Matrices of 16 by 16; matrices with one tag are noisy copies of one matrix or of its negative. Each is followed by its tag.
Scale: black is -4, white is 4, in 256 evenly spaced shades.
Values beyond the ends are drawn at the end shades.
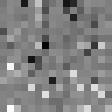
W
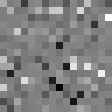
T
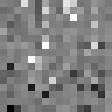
W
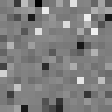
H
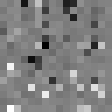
W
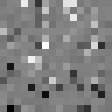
W
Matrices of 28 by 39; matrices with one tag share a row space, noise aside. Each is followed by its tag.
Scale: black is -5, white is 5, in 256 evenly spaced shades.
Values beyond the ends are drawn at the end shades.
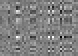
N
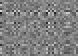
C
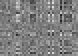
N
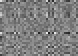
C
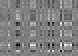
N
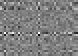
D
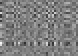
C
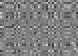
C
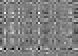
D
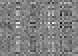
N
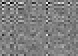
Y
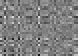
D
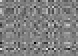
C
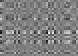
C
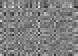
D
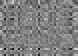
D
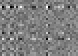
Y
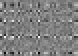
D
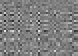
D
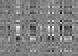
N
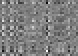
Y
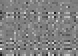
C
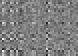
Y
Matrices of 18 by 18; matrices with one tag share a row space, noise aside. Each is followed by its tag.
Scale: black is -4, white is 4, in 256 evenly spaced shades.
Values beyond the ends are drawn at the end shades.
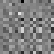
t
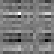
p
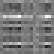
p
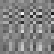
t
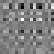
t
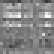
p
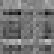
p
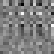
t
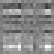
p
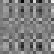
t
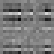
p
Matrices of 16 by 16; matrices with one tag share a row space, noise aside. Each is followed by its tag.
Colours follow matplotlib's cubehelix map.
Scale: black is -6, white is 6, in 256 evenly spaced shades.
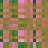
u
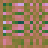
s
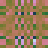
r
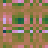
s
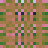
r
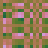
s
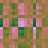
u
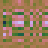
s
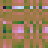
s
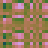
s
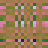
r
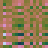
s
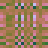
r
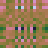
r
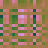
u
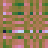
s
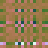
r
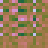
u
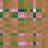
u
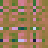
u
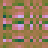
s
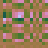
s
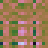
u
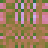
r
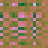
u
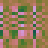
u
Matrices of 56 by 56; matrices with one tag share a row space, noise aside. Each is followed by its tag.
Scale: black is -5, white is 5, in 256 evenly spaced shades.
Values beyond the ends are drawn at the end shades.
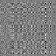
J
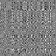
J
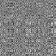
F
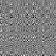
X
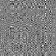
J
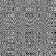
F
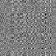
J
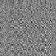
J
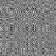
X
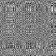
F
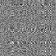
J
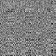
F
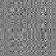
J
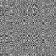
X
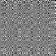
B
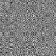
X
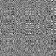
F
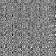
B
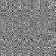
B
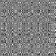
B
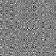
X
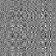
J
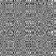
F
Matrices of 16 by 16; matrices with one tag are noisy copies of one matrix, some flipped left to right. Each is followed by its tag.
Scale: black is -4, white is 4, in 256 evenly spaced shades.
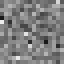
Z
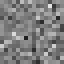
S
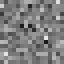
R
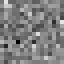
Z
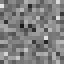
R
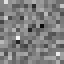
R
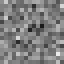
R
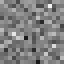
S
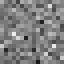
S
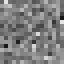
Z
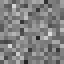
S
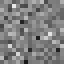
S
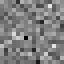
S
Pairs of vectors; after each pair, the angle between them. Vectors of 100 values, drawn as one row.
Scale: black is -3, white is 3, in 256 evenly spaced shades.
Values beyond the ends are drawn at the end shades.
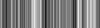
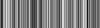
partly opposed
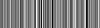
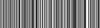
nearly opposite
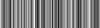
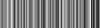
partly aligned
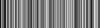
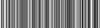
nearly opposite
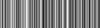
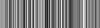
orthogonal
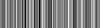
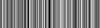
partly aligned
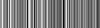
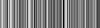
nearly parallel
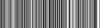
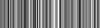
orthogonal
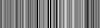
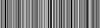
partly aligned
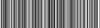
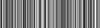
orthogonal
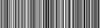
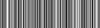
orthogonal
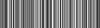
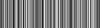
partly aligned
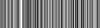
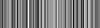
partly aligned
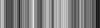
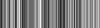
partly opposed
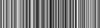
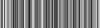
orthogonal
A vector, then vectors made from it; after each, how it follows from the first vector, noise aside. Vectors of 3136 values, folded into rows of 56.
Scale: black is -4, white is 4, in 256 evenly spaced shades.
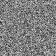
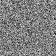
reversed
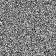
negated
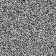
wrapped around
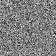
reversed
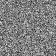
negated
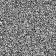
negated
